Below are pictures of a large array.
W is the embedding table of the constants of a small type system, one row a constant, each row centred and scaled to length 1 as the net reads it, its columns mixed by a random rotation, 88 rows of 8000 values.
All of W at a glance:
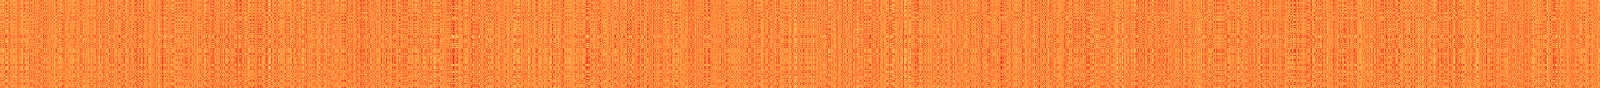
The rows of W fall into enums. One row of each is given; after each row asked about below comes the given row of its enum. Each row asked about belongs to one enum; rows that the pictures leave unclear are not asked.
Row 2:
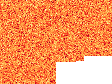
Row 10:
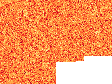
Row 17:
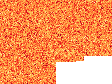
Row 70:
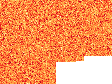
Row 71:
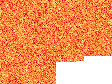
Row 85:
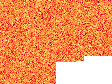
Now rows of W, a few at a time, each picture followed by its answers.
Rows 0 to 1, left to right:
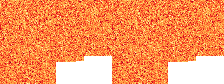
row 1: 70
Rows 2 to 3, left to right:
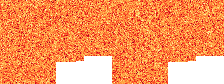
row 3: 10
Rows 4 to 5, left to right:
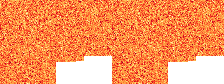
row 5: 70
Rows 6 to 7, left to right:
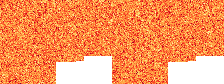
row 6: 71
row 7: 10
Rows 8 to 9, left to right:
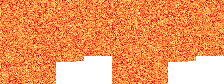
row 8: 71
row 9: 70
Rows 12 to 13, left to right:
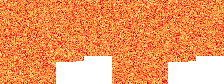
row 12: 17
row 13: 2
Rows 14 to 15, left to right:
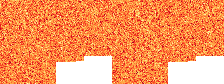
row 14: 70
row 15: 10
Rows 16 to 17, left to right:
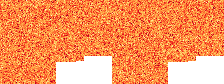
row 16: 2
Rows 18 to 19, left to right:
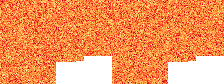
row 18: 71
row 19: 2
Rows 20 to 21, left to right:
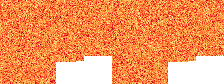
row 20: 2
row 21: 70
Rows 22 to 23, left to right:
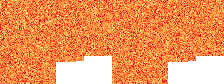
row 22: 70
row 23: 2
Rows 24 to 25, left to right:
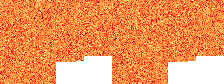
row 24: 85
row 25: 70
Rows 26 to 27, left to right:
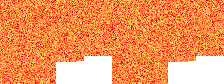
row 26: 2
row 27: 70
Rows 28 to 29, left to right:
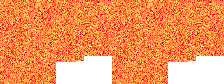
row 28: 85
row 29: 85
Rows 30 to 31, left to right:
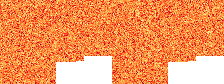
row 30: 2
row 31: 10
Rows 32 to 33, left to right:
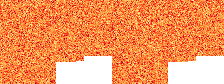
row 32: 2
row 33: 70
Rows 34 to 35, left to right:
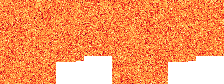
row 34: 85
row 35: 71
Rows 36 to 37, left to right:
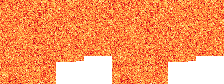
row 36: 71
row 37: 71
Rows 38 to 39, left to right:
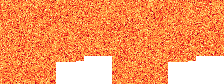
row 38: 2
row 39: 85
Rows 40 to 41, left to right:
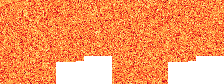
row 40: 10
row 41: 2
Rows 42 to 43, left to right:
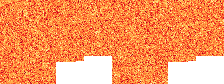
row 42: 10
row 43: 71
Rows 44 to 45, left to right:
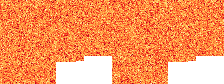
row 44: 2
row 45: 71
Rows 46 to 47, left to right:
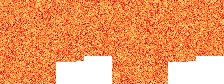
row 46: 85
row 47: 71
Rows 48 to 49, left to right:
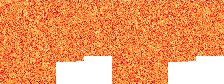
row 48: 10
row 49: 70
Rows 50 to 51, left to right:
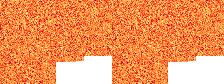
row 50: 70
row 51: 70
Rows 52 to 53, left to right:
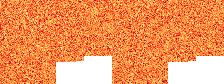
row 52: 70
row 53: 2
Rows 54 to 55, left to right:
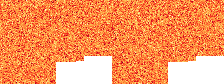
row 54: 2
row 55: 70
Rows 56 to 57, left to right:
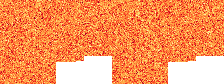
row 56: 85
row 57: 10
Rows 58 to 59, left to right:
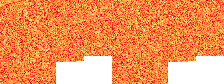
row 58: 10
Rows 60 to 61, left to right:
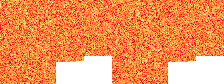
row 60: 70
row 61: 10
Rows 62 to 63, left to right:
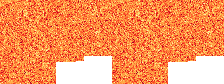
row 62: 10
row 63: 10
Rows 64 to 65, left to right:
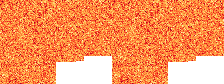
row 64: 71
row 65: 71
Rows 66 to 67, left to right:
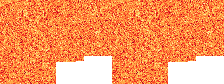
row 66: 10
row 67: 10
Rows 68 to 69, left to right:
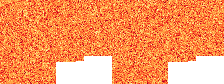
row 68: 10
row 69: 2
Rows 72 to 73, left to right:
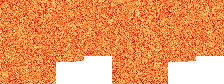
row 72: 71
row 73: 10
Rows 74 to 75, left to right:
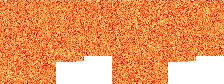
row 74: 17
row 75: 70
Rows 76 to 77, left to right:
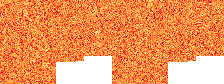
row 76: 10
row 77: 85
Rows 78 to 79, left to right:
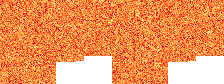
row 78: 71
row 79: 10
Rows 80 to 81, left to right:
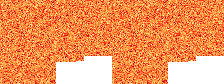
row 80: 2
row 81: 2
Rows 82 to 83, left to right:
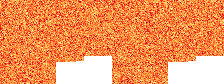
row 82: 70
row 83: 71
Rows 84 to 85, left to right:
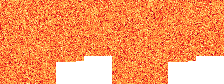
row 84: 70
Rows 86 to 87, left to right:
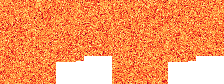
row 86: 85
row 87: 2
